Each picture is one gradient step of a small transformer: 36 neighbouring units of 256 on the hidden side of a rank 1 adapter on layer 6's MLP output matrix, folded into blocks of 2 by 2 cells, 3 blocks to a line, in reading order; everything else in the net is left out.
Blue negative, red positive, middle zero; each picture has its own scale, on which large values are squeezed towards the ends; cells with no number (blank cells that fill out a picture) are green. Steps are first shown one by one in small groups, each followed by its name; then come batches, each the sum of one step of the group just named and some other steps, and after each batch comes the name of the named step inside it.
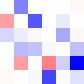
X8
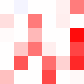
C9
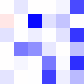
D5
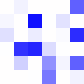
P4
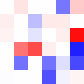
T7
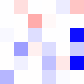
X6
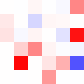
X8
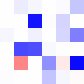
P4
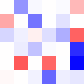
X8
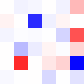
X8
